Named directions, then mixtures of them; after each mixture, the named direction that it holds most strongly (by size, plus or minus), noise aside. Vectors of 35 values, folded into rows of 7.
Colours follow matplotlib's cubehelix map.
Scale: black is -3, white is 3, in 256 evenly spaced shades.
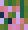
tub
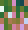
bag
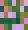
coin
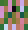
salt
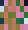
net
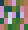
tub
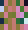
net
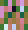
salt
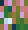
tub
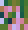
tub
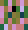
salt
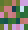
coin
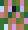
salt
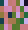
net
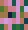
coin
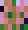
bag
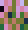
bag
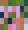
tub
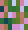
coin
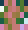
net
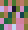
salt
